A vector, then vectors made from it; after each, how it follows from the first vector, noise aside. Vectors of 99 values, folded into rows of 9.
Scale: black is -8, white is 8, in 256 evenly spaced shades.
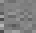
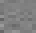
shrunk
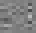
wrapped around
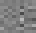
wrapped around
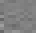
shrunk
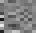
scaled up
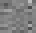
wrapped around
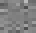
wrapped around
